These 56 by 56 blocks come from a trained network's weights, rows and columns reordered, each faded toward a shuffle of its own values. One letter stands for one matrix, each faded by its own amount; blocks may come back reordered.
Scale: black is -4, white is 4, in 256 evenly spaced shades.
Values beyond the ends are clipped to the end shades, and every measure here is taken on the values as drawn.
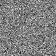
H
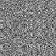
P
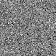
H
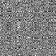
P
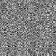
P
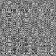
P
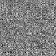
P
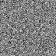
H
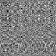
P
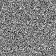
H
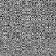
P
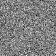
H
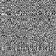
P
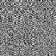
P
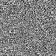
H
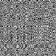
P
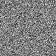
H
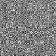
P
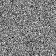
H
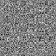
P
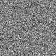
H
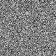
H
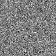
H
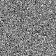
H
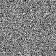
H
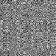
P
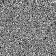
H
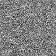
H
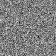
H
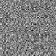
P
